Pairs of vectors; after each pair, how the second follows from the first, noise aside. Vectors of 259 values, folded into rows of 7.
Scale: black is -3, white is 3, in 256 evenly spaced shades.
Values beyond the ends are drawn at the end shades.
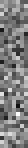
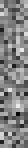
sign-scrambled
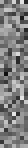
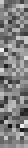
shuffled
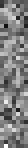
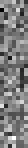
shuffled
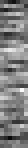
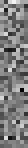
sign-scrambled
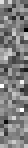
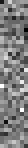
sign-scrambled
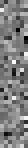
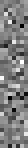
shuffled
